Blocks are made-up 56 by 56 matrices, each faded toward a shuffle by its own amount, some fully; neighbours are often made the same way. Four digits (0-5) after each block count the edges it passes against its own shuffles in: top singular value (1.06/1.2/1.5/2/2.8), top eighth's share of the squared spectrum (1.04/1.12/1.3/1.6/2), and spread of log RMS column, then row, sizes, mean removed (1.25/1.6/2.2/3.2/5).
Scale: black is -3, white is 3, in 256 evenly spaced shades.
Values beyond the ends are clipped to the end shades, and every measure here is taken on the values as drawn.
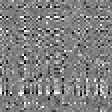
5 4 3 3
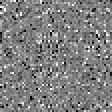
4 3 1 2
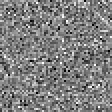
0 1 0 0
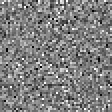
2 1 0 0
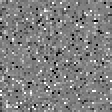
2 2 0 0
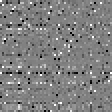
4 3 2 2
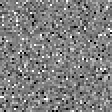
1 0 0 0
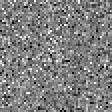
1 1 0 0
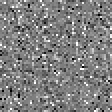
2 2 0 0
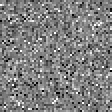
2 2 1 0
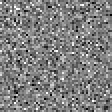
0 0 2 0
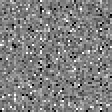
1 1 1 0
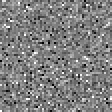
0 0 0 0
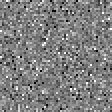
0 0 0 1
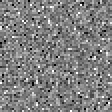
0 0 0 0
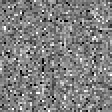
1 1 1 0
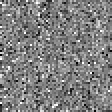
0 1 2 0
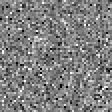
0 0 1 0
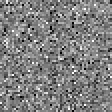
0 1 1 0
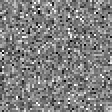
0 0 2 0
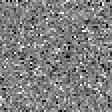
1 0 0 0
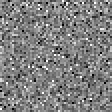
2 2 0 0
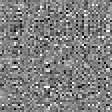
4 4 2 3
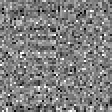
4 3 2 1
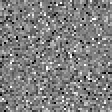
1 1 0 0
